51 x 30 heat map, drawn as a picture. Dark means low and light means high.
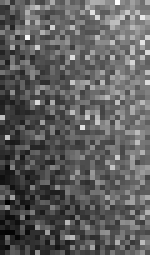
Odd rows or columns: none. Slope: up to the top right. Ninth with the lowest average: bottom left. Ninth with the highest average: top right. Grain: fine.
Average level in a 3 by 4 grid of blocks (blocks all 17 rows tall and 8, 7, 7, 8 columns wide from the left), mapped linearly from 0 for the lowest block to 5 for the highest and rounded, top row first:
2345
1234
0123
